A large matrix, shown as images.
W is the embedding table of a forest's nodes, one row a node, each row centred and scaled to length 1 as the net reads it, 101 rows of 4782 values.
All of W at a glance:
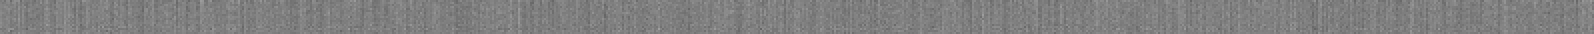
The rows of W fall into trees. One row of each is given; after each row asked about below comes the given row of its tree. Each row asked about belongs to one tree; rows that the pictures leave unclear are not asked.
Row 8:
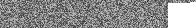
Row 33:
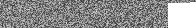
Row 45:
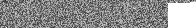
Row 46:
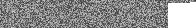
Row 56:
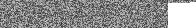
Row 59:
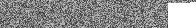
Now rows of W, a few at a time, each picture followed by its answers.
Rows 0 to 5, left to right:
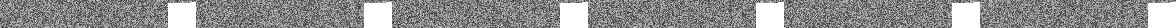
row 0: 59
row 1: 45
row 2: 59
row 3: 59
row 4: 45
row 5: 59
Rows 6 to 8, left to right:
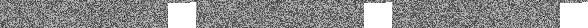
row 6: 59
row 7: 46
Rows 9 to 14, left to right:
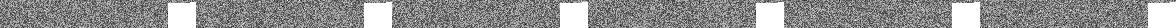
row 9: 59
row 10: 8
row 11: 45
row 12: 59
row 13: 46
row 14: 33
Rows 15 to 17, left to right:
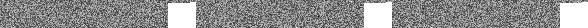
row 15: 46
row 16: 45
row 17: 45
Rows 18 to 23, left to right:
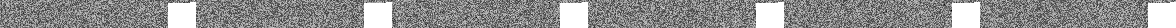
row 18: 46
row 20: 33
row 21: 59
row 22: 8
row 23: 8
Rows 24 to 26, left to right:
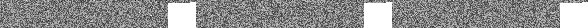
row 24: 46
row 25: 56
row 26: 59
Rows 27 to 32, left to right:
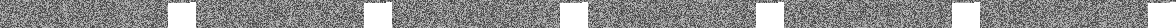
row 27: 56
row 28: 56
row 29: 59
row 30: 56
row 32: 45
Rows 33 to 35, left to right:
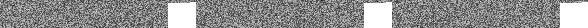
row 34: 59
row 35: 45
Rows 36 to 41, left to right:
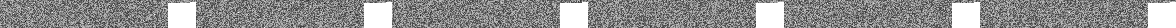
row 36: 33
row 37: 45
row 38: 46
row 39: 45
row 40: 56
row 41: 45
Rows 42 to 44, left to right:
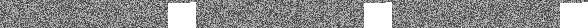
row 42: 46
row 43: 59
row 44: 56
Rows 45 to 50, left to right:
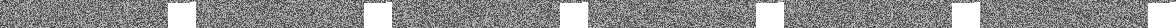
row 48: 46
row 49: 8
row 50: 46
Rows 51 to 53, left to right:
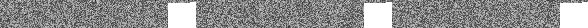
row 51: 59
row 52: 56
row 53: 56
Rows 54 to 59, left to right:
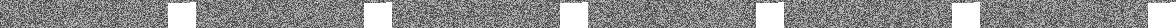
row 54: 45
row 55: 8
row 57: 8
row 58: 59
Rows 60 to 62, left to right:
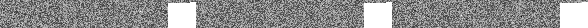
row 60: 56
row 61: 8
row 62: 45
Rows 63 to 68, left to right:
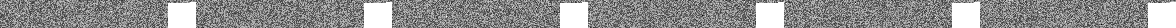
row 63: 45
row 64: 59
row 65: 46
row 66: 56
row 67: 45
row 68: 45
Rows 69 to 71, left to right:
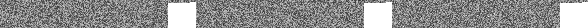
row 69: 56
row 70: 46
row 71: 8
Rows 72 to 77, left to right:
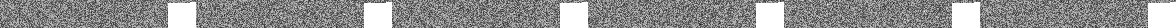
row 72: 59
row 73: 46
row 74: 59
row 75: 59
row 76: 56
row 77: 33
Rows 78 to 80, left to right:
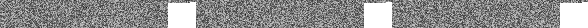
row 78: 56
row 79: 45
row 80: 56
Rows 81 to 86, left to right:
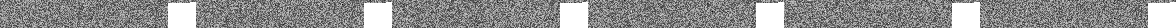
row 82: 56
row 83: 8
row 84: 8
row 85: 46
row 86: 56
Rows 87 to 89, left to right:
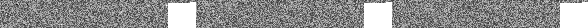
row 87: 46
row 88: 46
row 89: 46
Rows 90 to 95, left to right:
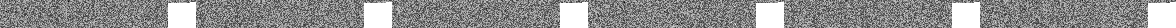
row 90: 56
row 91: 45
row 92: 8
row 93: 33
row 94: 56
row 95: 56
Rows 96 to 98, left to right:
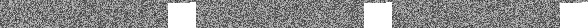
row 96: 59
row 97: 56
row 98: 45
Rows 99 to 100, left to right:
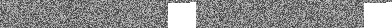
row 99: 46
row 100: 8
